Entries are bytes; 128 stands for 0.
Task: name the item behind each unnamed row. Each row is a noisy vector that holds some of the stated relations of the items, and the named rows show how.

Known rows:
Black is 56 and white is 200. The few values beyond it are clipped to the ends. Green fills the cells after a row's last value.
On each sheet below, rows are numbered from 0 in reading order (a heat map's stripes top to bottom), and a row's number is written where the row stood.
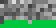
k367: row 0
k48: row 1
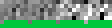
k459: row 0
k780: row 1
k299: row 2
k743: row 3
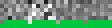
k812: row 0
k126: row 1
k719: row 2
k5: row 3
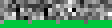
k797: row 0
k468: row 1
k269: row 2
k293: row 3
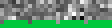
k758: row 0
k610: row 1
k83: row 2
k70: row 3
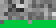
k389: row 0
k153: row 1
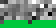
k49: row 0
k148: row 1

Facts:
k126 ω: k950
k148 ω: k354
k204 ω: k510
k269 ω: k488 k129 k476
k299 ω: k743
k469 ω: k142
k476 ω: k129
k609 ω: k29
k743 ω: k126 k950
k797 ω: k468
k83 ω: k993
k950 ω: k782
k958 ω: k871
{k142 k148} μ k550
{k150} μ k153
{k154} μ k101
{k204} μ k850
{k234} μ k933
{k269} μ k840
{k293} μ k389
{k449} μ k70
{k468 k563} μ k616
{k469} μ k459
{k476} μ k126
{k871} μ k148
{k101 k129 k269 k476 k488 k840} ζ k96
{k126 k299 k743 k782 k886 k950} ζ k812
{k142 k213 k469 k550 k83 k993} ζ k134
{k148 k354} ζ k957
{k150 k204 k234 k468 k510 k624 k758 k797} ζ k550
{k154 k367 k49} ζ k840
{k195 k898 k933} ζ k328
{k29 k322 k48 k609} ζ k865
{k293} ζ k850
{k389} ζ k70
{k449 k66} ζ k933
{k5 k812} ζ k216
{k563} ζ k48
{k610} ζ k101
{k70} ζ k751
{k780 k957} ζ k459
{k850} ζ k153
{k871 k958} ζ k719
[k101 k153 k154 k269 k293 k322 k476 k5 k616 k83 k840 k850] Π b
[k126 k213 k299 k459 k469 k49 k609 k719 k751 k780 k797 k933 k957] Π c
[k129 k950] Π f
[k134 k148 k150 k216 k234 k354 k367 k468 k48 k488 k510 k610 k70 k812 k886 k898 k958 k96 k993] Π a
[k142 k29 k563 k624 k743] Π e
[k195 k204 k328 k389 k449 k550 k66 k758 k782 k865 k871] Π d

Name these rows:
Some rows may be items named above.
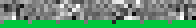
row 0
k510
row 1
k216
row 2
k299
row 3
k96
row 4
k354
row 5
k96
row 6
k204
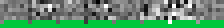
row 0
k134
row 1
k958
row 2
k488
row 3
k871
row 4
k898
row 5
k993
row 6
k950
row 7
k751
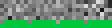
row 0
k812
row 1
k216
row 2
k751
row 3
k129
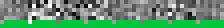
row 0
k213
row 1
k950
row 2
k142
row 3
k782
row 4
k322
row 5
k957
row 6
k469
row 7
k616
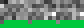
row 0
k154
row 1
k293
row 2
k850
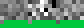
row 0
k898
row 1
k476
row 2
k886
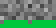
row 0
k898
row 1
k328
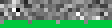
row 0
k269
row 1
k328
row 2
k563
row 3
k624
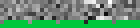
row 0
k812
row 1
k933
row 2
k865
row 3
k354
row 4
k550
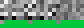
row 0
k609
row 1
k29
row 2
k865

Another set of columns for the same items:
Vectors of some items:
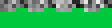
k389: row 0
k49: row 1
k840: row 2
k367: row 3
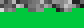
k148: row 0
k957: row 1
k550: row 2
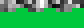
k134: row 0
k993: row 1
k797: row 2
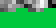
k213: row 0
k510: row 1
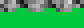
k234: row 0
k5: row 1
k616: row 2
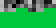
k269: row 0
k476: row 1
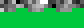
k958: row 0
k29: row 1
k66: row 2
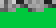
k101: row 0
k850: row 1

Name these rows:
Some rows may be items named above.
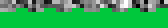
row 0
k83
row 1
k476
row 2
k134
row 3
k48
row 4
k468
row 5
k129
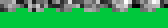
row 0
k550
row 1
k488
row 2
k797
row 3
k83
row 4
k142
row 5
k354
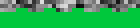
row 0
k83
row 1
k797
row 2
k782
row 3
k83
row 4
k609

